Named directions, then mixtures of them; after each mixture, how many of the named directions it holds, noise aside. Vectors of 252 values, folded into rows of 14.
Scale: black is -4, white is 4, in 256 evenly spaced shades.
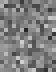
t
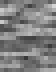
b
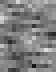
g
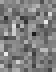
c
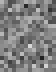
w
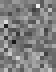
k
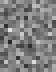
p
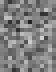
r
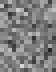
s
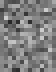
one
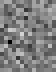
two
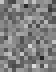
one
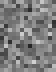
one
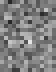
one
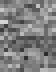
two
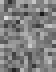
three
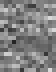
three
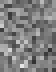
two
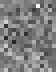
one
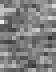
three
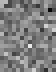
two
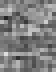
two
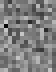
two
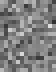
two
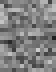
three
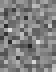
one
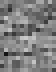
two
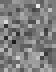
one
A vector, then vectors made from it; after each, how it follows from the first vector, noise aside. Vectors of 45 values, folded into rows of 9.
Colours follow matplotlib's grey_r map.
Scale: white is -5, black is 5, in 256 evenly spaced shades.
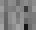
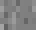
partly zeroed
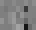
partly zeroed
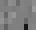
partly zeroed
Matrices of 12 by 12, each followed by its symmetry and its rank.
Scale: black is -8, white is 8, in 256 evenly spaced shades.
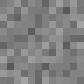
symmetric, full rank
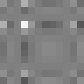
symmetric, rank one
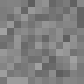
antisymmetric, full rank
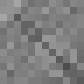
symmetric, full rank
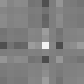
symmetric, rank one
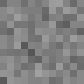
neither, full rank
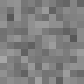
neither, full rank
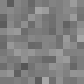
neither, full rank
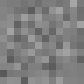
antisymmetric, full rank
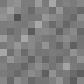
symmetric, full rank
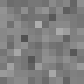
antisymmetric, full rank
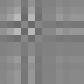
symmetric, rank one
